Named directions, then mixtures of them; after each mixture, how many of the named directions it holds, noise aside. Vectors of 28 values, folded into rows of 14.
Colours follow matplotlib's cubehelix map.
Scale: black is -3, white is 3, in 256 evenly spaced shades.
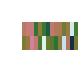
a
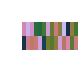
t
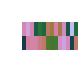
two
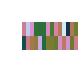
one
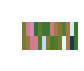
one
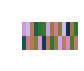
one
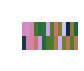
one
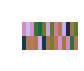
one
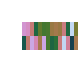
two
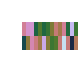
two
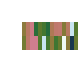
one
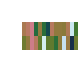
one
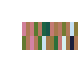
one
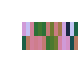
two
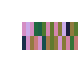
one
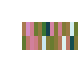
one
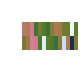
one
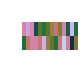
two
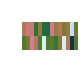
one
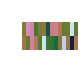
one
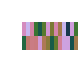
two
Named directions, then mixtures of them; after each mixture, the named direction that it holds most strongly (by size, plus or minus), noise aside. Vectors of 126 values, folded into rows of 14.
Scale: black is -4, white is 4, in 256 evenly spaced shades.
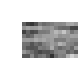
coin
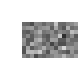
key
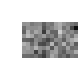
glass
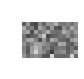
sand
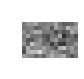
key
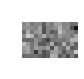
glass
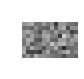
key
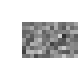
key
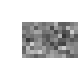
key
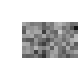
glass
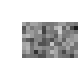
glass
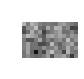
sand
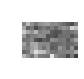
coin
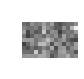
glass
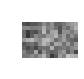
glass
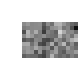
glass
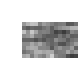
coin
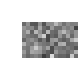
sand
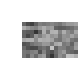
coin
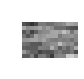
coin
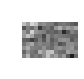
coin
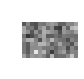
sand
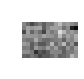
glass
